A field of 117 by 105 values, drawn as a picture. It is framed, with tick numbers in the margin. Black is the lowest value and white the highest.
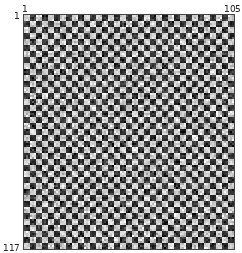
Histogram: two levels. Grain: checkered. Average level on the scale: 50%. Odd rows or columns: none. Slope: none.
